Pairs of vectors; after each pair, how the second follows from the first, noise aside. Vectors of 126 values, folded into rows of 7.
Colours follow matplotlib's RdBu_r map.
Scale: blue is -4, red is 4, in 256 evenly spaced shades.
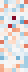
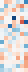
negated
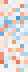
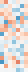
sign-scrambled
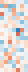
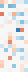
partly zeroed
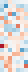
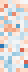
negated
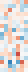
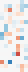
partly zeroed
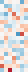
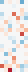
partly zeroed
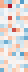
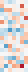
wrapped around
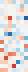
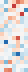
wrapped around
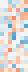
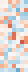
negated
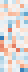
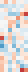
negated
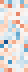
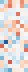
sign-scrambled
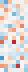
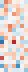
sign-scrambled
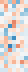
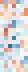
sign-scrambled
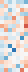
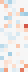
partly zeroed
